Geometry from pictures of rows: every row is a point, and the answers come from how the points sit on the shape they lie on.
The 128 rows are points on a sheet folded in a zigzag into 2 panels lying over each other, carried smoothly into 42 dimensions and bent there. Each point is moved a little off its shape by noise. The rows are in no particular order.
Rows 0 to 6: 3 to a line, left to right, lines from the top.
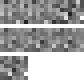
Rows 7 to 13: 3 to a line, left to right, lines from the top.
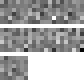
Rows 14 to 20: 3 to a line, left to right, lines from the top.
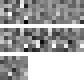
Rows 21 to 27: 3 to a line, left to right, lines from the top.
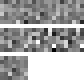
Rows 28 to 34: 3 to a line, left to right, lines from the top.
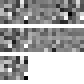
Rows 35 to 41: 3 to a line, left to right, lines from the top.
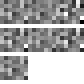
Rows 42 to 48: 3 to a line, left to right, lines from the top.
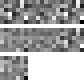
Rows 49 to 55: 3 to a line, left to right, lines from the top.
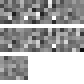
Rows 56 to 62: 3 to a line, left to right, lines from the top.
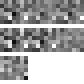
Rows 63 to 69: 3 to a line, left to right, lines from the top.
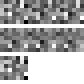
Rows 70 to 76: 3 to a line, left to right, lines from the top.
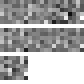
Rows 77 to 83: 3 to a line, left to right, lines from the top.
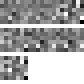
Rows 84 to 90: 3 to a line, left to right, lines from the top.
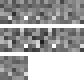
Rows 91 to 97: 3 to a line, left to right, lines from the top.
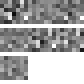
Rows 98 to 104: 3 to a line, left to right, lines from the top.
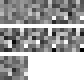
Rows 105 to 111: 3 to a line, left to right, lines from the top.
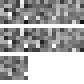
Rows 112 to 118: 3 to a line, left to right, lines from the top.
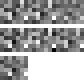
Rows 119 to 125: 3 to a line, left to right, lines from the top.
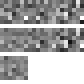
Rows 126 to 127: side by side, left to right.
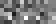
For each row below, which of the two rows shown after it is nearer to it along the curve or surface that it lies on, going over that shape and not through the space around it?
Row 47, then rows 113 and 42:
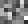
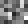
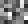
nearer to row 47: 42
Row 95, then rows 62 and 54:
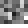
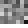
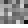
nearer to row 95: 54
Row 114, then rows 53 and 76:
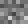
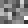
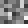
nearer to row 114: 53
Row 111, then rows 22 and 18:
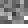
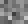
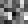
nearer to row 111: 18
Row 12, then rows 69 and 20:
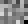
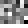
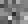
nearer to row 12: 69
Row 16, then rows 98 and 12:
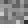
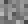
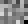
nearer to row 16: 12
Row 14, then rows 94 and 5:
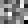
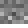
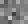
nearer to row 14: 5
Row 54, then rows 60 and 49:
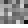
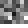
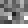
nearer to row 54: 49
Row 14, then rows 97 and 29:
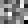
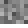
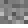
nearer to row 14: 97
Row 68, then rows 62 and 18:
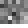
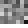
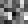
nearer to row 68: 18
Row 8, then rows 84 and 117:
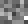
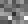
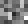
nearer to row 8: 84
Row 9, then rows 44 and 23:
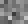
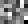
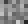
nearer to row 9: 23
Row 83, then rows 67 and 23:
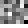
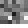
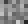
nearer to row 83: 23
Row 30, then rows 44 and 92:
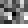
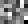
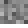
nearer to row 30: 44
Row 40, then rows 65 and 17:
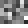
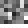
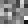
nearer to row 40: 17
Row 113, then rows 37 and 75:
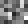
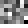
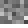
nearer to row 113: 37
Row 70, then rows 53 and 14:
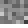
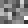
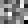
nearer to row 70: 53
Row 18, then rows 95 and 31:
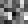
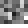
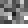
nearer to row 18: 95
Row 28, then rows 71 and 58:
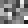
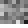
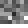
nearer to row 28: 58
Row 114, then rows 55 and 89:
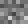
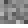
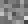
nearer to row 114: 89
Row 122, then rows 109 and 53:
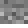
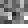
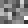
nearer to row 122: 53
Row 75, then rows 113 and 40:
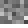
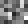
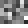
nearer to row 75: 40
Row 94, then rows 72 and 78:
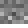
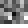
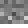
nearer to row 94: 78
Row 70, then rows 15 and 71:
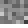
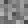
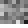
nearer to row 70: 71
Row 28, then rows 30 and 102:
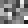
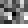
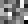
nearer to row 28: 102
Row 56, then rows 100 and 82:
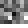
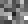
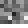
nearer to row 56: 82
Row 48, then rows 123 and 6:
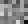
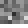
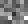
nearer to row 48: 6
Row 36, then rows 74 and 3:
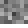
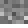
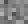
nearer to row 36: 3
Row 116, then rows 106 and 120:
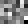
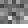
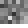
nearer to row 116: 106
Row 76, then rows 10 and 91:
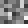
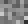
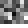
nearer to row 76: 91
